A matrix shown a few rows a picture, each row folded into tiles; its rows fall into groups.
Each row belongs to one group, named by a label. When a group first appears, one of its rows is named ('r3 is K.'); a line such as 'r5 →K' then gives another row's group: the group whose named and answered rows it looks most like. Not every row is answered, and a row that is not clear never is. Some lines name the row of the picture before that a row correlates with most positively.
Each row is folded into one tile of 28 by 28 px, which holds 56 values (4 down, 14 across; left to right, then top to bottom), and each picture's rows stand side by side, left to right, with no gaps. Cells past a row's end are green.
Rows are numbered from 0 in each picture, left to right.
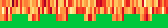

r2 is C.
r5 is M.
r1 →C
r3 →C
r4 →C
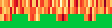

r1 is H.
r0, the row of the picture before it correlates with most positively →1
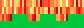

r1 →C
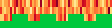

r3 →H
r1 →M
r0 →C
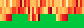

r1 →C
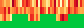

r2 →M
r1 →H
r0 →H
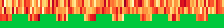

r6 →C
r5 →H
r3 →M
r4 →H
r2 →H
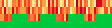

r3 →C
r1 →C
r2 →C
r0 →M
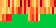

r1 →H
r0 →M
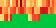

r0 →C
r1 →M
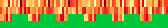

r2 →C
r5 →M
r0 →C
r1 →C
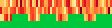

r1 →H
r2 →H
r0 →C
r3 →H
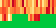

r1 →M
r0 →H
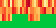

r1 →H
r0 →H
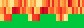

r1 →M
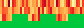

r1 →C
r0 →H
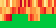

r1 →H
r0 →M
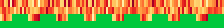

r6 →C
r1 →M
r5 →H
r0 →H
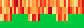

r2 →H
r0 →C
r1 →C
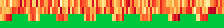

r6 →M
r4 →C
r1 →H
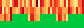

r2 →H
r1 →H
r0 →C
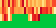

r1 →M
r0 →H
